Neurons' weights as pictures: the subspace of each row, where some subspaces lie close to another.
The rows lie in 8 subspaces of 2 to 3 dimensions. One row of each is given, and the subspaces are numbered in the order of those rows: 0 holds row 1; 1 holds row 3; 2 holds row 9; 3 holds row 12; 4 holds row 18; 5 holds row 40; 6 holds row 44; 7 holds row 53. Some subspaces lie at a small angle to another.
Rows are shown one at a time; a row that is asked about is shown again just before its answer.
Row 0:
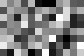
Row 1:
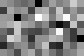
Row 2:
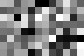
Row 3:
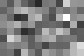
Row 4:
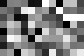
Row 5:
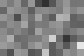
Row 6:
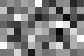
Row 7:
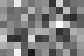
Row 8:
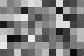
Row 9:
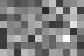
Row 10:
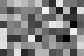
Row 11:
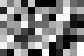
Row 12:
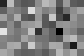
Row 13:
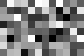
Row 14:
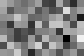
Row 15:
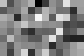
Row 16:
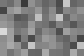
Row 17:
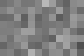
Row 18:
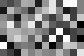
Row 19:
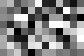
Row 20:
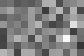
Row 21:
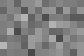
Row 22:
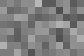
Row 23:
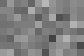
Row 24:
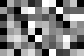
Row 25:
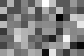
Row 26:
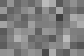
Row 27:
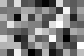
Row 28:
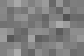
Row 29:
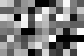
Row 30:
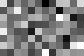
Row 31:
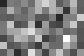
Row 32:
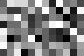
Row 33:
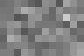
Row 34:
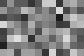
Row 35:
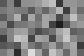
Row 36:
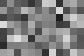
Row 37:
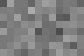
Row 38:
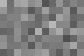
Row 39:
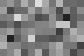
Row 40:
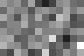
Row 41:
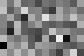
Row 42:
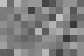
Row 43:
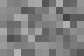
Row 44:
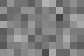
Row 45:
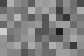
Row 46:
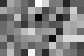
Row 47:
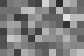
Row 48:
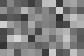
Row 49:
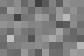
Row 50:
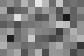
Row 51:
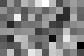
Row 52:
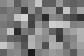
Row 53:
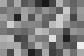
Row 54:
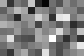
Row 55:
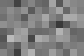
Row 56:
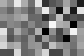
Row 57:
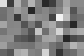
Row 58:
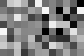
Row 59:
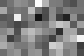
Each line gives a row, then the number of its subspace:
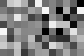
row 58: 3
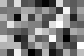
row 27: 7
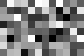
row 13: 2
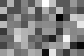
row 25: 6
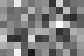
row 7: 7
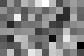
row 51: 7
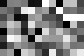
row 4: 1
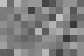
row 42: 3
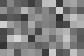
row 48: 6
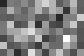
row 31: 4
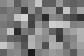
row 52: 4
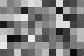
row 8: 6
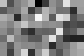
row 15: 4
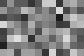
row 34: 6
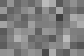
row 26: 6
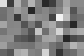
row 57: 3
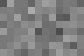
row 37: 3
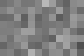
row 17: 0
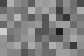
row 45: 3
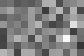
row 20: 2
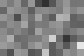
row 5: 5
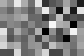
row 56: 3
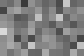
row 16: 3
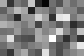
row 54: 2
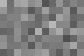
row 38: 3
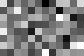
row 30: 1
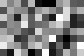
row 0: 5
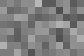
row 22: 0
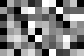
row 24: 1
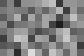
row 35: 7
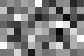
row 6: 0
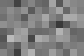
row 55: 7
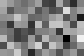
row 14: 4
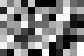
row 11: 5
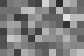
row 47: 1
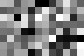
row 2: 0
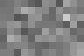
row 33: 1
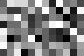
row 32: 2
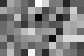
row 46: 4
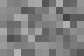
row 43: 1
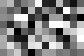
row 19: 4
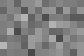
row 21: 4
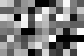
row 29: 0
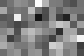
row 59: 0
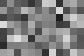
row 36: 6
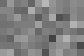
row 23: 2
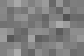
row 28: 7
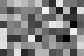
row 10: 2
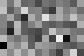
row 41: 4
